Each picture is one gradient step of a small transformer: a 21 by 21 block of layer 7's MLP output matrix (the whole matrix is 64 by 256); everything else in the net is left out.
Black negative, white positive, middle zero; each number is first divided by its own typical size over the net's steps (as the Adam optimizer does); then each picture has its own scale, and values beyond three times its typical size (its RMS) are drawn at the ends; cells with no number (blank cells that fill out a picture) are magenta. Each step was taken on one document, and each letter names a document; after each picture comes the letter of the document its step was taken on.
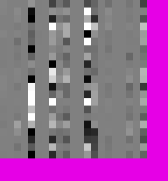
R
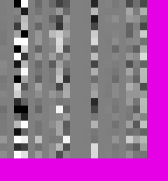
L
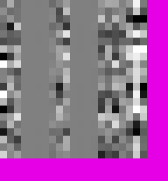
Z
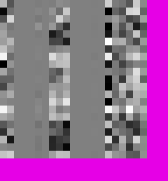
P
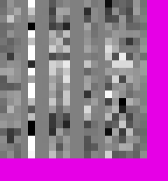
P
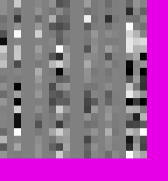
Z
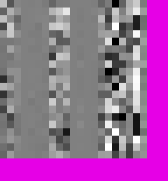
P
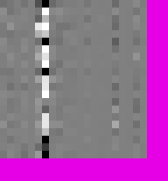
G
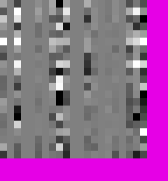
Z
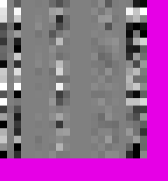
Z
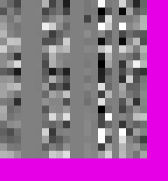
P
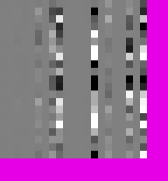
L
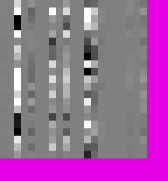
R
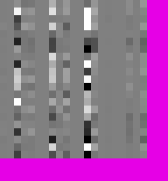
R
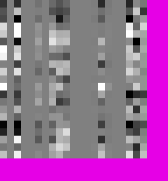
Z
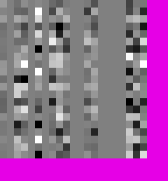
L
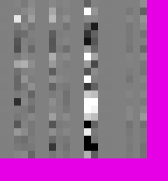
R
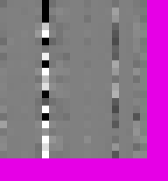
G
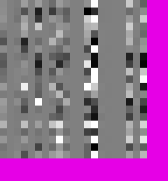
L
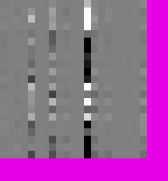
R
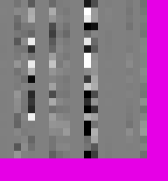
R
